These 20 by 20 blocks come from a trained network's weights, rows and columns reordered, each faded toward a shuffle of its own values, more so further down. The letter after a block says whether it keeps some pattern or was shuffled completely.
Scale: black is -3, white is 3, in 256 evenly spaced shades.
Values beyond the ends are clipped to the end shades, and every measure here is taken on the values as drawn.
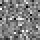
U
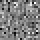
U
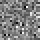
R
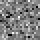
R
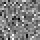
R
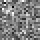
U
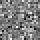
U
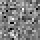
U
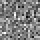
R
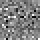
U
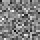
U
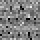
U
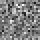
R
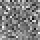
U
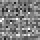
U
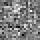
U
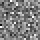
R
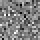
R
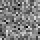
R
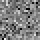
R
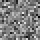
R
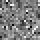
R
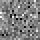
R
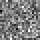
R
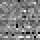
U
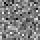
R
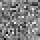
R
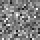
R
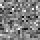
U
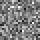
R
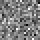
R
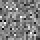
R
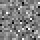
R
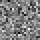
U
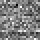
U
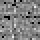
U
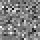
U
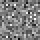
R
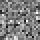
U
